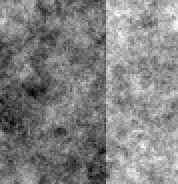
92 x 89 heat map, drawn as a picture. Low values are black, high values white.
Ninth with the lowest average: middle left. Seam: vertical, 60% of the way across, the right part higher. Average level on the scale: 50%. Grain: blotchy.
